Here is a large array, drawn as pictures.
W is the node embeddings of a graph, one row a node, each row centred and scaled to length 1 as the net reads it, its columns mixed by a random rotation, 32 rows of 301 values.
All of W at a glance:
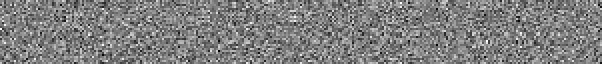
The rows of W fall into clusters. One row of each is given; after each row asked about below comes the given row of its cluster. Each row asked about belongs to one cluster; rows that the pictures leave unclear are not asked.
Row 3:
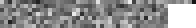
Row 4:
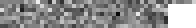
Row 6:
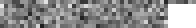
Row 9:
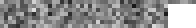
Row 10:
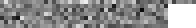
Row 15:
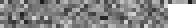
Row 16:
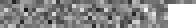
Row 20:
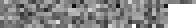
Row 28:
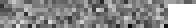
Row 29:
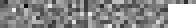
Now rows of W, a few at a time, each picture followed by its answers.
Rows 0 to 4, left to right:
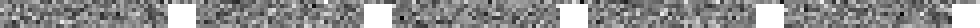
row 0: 4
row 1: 3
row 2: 15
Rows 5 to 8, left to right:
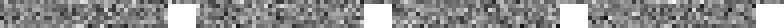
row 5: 10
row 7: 28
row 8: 10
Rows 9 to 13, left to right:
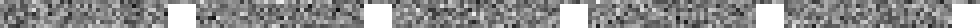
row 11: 29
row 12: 20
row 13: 28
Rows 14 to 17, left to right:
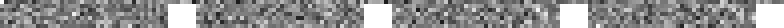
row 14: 3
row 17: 16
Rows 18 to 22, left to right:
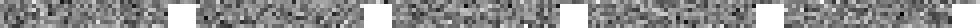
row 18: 9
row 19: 15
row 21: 20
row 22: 4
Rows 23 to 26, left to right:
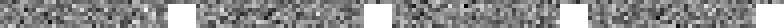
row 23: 16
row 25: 6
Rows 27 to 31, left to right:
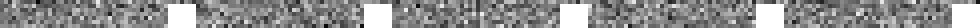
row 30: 6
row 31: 3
